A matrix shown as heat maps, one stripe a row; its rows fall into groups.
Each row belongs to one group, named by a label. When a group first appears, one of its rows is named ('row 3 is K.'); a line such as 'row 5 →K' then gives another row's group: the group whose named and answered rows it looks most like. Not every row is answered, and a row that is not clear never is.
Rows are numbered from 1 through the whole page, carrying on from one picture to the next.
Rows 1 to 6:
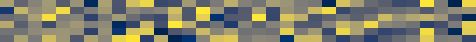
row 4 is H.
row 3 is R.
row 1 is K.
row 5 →K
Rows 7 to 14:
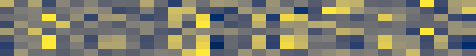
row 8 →H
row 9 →R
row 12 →R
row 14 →H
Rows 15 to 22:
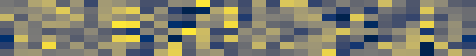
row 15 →R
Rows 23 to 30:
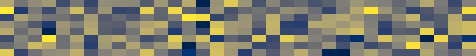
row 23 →K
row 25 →H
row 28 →R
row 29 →K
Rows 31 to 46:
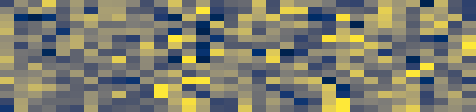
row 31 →R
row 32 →R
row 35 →K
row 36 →H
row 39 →K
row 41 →K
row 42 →H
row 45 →H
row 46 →H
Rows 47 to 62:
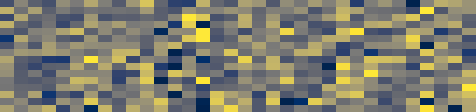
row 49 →H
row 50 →K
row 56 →K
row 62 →K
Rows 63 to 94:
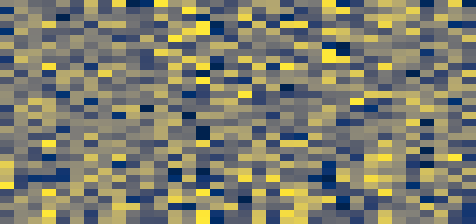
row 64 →H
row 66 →R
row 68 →H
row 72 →R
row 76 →K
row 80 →R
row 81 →K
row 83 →R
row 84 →R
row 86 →H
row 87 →K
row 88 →K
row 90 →R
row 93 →R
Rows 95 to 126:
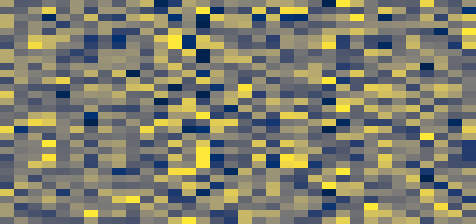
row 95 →K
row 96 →R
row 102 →K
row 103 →K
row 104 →R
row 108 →K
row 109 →K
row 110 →H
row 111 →R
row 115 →R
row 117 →R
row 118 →R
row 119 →H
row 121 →H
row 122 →K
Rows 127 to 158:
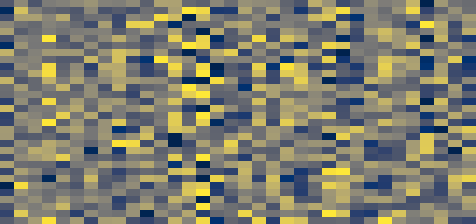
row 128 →H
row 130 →K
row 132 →R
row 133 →H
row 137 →R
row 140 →H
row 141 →R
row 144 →R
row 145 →H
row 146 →K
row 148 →K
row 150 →K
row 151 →H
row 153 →H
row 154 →H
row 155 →H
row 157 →H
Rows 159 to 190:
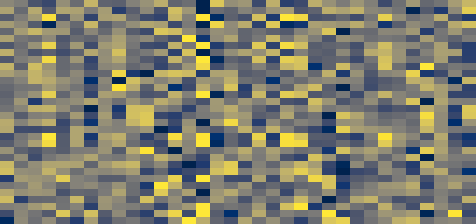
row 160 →H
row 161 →R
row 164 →K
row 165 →R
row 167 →R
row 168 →R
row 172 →R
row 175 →K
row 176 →K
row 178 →R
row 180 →K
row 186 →K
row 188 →R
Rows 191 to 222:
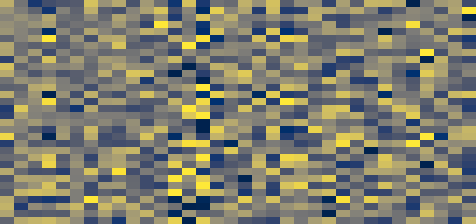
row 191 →K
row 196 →R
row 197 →K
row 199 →R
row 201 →K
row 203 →R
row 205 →R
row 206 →H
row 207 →H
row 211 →H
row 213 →R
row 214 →R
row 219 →K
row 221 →K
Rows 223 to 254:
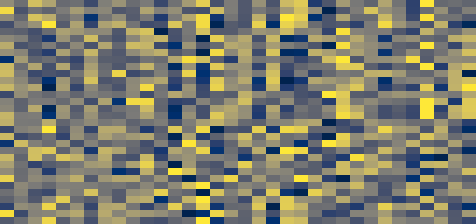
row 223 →R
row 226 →R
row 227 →K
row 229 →K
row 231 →H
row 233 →K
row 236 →H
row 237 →K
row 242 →K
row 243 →H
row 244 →R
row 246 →K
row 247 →H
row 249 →H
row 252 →R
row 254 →R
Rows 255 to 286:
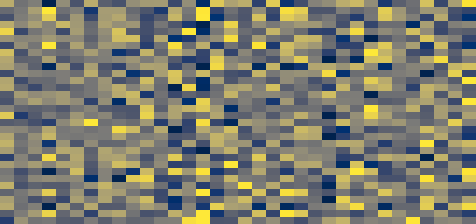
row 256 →R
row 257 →R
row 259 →K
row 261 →R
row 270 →H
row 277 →R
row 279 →H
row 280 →K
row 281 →K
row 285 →R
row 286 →H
